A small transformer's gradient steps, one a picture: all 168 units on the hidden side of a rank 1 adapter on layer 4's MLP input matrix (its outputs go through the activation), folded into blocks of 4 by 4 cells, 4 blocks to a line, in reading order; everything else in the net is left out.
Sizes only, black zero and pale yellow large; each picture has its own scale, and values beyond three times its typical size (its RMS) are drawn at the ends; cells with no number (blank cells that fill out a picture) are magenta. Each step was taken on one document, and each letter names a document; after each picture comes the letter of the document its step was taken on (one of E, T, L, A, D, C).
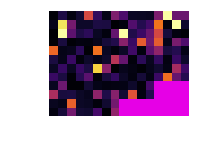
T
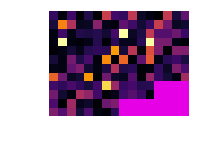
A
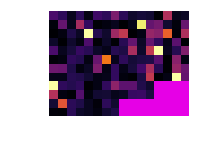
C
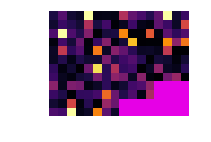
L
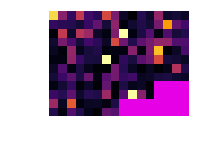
T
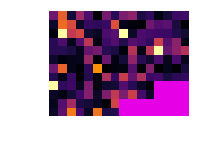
C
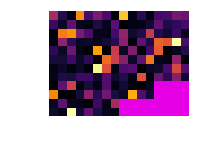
T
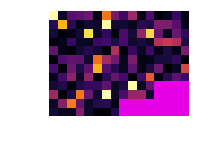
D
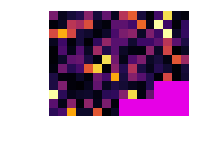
L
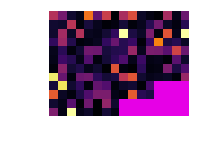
A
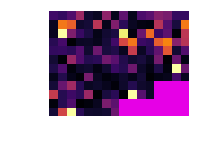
T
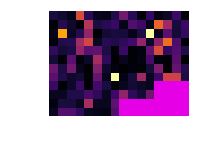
C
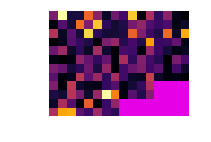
L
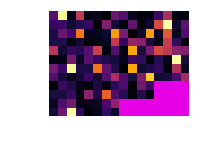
C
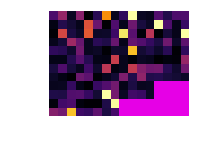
L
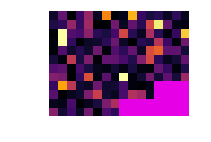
A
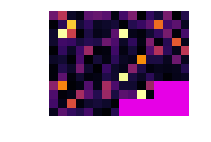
A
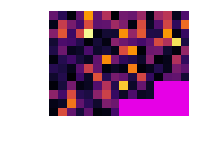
L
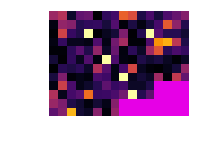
T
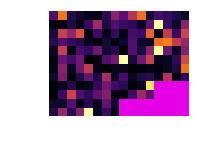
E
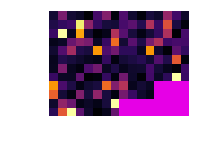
C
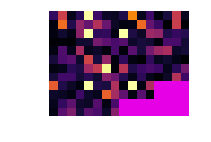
D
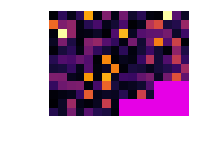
E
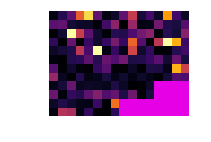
T
